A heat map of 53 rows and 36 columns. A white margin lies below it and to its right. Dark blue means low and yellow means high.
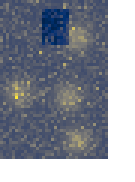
Odd rows or columns: none. Odd patch: lower, in the top middle. Mirror symmetry: none. Bumps: four. Ninth with the lowest average: top middle.
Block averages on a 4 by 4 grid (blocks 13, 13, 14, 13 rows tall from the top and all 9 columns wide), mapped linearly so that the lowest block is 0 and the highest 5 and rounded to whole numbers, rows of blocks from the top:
2 0 1 3 / 2 2 3 3 / 5 3 5 2 / 2 2 4 3
